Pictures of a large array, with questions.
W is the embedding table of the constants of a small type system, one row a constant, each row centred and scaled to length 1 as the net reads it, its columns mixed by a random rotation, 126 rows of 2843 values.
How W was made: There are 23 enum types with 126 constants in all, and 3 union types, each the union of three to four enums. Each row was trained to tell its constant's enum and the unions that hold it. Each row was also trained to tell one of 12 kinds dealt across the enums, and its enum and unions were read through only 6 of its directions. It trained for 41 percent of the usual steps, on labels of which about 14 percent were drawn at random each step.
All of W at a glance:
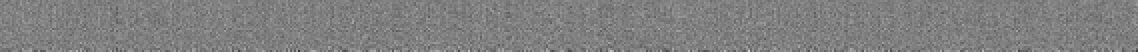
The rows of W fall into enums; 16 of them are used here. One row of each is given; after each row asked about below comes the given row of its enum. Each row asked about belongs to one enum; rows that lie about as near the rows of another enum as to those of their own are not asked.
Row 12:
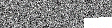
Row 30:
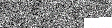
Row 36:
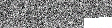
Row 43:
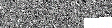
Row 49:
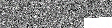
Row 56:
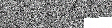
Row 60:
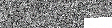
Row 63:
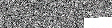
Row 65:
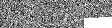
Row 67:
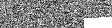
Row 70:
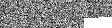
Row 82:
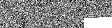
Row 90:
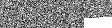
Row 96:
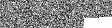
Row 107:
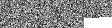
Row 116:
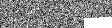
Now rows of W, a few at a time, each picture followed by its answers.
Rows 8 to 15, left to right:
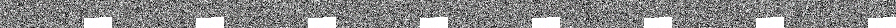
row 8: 90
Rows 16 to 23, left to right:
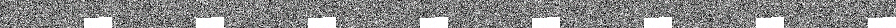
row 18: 56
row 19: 12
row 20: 60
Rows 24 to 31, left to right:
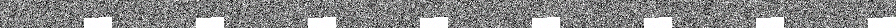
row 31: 70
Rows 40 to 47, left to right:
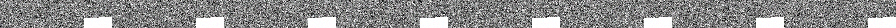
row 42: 12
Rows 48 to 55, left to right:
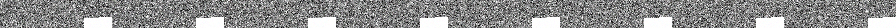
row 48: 107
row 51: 67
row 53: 65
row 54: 67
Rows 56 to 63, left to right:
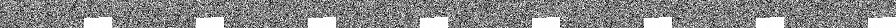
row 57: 96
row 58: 56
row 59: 65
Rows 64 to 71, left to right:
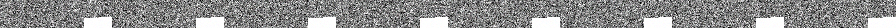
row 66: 96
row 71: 70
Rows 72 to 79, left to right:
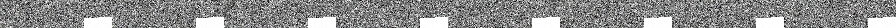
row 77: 67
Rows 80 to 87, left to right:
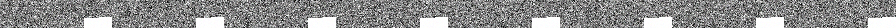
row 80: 49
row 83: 60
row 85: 96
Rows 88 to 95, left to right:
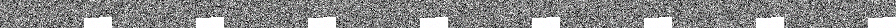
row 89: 107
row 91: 67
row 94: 36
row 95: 60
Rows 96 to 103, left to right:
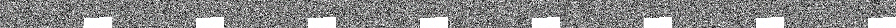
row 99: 12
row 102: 12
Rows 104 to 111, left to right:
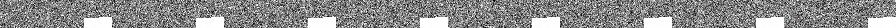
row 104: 82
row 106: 56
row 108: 56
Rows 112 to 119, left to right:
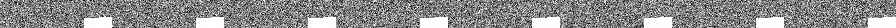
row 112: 90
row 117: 60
